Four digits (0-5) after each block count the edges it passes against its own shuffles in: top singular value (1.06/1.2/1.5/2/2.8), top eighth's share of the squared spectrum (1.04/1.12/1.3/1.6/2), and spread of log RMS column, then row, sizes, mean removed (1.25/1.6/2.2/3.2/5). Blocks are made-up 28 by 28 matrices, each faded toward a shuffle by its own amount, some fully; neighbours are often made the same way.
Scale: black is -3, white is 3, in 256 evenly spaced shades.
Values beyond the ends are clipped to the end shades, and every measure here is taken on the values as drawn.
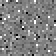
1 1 0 0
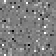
1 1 0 0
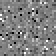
0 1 0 0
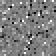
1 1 0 0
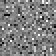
2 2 0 0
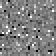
0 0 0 0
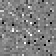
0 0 1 0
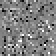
2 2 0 0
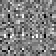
3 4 2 2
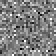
1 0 0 0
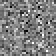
0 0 1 0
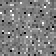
0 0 0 0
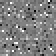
0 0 0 0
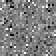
2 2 0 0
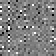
3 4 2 0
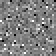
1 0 0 0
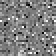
1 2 0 0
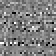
1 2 0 3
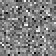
1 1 0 0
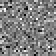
1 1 0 0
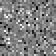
0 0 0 0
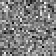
0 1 0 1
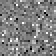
1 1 0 0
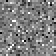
0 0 0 0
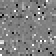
1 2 0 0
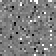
1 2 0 0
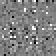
3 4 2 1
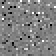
1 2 0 1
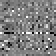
3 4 1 2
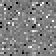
1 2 0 0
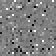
1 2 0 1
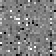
2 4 2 1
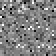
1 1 0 1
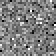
0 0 0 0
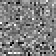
2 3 0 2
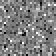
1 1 0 0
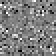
2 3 0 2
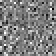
3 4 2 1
